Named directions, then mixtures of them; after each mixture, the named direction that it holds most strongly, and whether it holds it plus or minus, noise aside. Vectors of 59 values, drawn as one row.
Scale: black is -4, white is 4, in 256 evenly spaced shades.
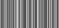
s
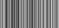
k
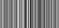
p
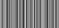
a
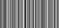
a, minus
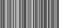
k, minus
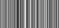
s, minus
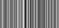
p, plus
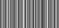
a, minus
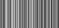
k, minus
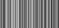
k, minus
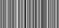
a, minus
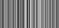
p, minus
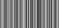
s, minus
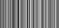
p, minus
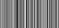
s, minus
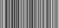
k, plus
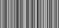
s, minus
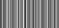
a, minus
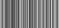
k, plus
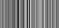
p, minus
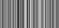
p, minus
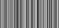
s, minus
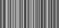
k, minus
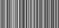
a, plus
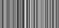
p, minus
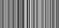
p, minus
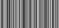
s, plus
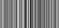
p, plus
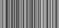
k, plus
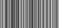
k, plus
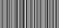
a, plus
